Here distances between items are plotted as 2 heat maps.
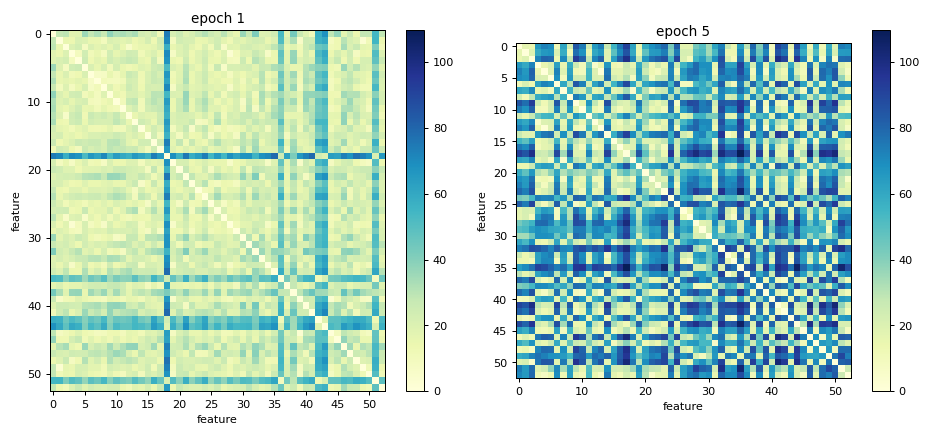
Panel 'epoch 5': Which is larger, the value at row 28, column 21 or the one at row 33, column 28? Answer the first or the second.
the first
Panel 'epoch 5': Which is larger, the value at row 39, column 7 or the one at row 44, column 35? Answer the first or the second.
the second
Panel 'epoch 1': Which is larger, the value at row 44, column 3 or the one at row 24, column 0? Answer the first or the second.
the second
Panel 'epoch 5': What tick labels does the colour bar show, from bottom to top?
0, 20, 40, 60, 80, 100
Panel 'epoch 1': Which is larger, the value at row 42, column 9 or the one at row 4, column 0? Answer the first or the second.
the first
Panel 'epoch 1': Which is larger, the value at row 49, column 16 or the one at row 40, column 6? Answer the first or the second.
the second
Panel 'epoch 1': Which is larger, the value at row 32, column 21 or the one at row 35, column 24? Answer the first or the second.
the first
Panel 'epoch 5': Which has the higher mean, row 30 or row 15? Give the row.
30
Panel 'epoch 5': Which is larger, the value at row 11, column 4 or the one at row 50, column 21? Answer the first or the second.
the second
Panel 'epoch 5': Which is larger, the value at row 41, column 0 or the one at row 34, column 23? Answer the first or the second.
the first
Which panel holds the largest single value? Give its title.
epoch 5
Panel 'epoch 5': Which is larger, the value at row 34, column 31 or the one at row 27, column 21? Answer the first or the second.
the second
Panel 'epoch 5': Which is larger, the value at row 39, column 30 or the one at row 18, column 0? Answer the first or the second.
the first
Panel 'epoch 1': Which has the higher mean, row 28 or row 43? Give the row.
43
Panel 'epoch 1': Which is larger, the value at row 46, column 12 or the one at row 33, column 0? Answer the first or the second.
the first
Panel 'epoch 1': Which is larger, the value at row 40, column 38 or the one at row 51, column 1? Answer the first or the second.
the second
